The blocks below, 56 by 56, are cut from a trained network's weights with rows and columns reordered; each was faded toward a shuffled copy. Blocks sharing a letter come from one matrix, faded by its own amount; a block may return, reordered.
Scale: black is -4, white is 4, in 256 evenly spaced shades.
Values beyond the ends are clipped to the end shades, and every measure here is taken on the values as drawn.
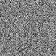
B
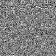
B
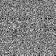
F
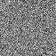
B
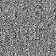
F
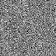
B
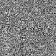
F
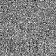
F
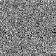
F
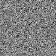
B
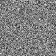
F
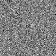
B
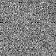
F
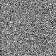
B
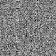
B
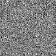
B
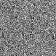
B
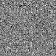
B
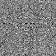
F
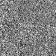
F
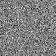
F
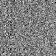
B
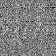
F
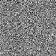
F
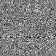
F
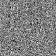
B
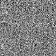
B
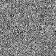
F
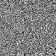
F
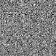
F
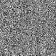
B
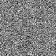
B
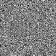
F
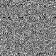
F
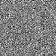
F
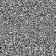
F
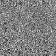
F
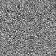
F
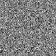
F
